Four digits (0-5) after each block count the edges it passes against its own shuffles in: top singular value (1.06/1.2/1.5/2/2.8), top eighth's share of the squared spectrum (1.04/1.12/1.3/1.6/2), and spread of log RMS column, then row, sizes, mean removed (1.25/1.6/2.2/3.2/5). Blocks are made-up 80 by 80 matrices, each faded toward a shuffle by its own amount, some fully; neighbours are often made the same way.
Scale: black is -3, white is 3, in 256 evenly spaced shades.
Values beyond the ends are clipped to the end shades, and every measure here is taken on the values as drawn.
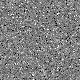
0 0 0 0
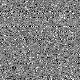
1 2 0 3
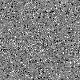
0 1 0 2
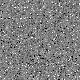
0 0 0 0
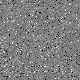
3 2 0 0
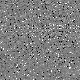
3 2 1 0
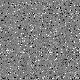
3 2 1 1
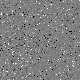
2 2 0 0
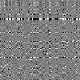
5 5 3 3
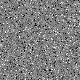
2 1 0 0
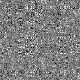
4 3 1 2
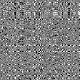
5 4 3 3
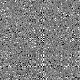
4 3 2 2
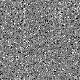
3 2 1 0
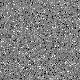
2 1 0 1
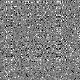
4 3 2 2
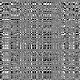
5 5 4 4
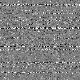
2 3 0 4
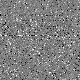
2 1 0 1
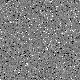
0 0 0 0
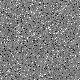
0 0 0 0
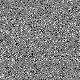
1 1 0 2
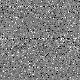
1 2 0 2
